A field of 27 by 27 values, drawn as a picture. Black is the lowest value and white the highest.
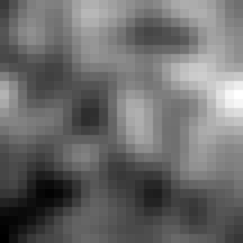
Slope: up to the top right. Grain: blotchy. Lone odd cells: none. Odd rows or columns: none. Average level on the scale: 40%.
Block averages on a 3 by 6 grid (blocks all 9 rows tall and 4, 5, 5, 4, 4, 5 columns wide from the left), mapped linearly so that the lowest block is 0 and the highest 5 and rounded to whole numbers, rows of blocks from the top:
234344 / 322435 / 012122
